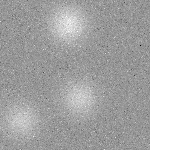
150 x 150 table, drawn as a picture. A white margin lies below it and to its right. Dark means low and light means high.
Mirror symmetry: none. Average level on the scale: 60%. Ninth with the highest average: top middle. Odd rows or columns: none. Bumps: three.
